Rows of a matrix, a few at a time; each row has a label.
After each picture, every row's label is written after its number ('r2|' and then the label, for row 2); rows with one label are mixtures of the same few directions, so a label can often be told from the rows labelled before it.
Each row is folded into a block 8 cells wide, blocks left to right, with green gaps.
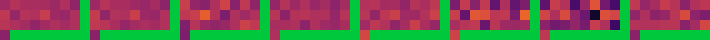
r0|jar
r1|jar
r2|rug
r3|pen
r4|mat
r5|pen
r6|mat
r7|mat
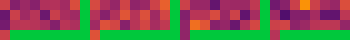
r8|jar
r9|mat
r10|jar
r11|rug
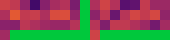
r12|rug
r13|rug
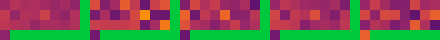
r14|jar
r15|mat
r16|jar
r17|jar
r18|mat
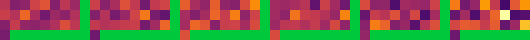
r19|rug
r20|mat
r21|mat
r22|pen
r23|jar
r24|mat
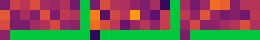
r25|jar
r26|jar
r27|rug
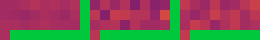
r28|rug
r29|pen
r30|mat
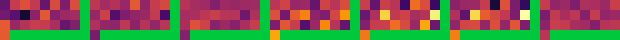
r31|rug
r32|pen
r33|jar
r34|mat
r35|pen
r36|pen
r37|jar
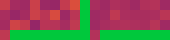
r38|mat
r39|pen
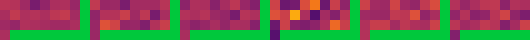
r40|rug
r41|jar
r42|mat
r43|rug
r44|mat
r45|mat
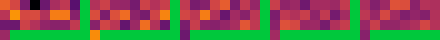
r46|rug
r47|mat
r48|rug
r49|jar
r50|rug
